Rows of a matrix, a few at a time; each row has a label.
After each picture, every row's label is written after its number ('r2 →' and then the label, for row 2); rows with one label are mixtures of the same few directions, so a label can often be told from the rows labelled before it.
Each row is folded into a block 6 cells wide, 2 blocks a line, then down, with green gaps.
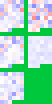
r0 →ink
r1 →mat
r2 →ink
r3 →ink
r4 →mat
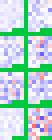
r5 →mat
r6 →ink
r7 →mat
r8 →ink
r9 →mat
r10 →ink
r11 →mat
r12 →mat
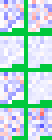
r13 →mat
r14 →mat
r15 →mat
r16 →ink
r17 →mat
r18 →ink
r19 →mat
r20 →ink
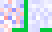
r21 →mat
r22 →mat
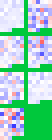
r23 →ink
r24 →mat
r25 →ink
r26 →ink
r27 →mat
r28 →ink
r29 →ink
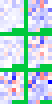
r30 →ink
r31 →ink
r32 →mat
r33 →ink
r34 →ink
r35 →ink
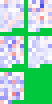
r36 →mat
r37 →ink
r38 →ink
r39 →ink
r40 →mat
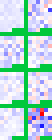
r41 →ink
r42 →ink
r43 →mat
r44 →ink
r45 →mat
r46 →mat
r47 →ink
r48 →ink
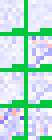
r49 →mat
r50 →mat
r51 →ink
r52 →mat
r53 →ink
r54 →mat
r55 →ink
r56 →mat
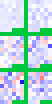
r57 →ink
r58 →mat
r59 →ink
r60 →ink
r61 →ink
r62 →ink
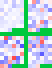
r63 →ink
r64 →mat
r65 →mat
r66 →ink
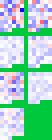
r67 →ink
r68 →mat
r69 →mat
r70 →mat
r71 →ink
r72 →mat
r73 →ink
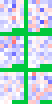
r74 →ink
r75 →mat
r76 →ink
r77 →ink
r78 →mat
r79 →mat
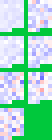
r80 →mat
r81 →mat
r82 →mat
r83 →mat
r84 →ink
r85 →ink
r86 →mat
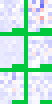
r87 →ink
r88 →ink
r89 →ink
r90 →mat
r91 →ink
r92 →mat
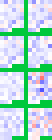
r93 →mat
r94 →mat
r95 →mat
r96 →ink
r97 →mat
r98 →ink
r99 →mat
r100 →mat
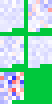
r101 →ink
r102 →ink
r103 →ink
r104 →mat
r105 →ink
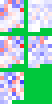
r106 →ink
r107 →mat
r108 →ink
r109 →ink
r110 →ink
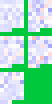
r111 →mat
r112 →ink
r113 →mat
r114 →mat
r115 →ink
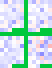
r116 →mat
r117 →mat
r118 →ink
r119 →ink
